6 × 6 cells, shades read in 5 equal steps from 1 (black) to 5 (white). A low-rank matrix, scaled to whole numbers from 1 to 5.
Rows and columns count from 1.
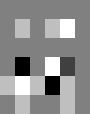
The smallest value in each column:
3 1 3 1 2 3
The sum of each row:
18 22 18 17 21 20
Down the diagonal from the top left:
3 4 3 5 4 3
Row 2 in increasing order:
3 3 3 4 4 5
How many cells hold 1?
2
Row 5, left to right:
4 5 4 1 4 3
